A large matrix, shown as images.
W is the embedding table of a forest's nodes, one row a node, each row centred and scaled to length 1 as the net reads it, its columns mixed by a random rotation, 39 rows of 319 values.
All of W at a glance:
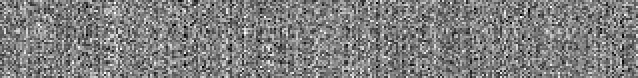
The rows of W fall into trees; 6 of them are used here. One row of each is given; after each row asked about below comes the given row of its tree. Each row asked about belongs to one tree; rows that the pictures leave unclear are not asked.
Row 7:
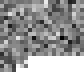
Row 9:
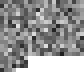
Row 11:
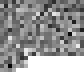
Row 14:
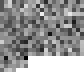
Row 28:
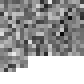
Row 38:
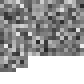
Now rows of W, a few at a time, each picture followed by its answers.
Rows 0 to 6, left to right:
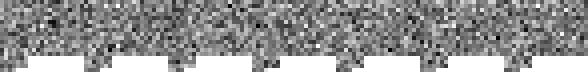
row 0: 11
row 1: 38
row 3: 9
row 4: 38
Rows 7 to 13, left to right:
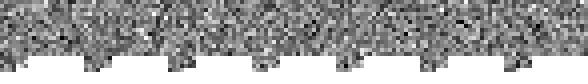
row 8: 14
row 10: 28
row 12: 7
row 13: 9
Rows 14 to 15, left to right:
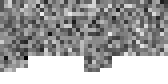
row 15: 14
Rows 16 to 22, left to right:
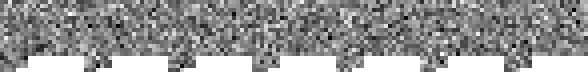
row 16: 14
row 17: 9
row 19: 38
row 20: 28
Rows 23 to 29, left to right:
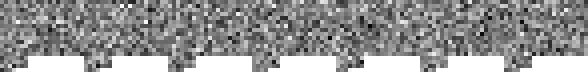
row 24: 9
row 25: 11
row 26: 38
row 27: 9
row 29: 38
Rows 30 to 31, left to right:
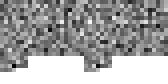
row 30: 9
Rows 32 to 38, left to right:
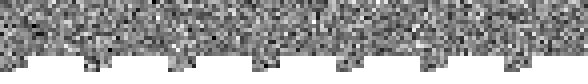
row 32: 9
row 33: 7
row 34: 38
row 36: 38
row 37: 28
